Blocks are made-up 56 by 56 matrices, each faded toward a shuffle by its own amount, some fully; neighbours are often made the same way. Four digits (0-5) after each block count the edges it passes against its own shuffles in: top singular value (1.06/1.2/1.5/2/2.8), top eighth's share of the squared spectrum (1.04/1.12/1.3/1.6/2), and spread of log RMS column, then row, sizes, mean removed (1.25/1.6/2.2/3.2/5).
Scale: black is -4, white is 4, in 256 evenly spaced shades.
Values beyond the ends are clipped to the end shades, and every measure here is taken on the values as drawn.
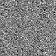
3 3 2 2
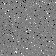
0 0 0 0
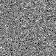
1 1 0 0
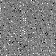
2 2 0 0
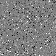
1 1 0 0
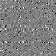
4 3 1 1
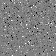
0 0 0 0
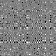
4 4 2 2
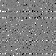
4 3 1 2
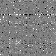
4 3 0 2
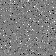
1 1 0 0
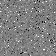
1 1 0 0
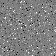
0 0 0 0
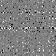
4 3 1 2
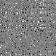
4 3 1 2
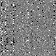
3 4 2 1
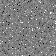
0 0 0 0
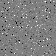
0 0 0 0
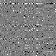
4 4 1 2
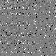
3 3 1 2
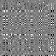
5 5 3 3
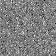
2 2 0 0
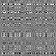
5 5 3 3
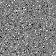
2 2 0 1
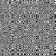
4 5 2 3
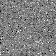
1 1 0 0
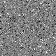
0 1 0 0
